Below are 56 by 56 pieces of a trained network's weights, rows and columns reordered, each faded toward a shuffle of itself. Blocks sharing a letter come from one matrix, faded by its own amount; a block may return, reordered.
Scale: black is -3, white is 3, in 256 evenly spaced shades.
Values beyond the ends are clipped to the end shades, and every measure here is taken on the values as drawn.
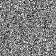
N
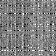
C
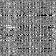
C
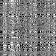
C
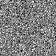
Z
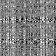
C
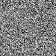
N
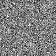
N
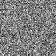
Z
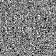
Z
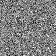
N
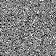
Z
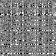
C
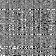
C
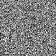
Z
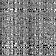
C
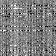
C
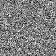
N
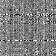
C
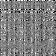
C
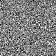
N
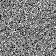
N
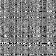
C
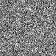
Z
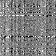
C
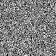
Z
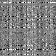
C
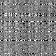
C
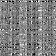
C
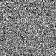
Z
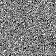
Z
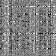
C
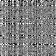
C
